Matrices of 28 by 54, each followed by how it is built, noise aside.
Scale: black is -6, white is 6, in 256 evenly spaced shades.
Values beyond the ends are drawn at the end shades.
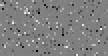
sparse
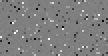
sparse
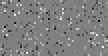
sparse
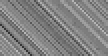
Toeplitz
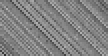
Toeplitz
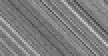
Toeplitz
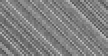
Toeplitz
